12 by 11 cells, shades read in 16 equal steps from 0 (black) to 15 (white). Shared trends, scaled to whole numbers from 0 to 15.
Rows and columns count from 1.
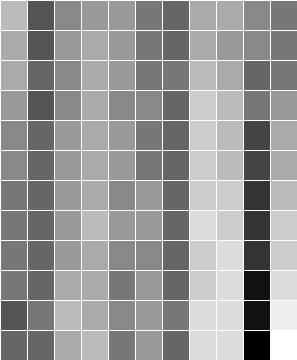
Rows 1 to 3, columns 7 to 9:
6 10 10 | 6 10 9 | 7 11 10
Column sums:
95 70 109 121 100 96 74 142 138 48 127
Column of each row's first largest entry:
1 1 8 8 8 8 8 8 9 9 11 11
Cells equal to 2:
0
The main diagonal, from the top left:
11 5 8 10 9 7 6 13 13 1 14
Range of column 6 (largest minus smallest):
2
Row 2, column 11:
7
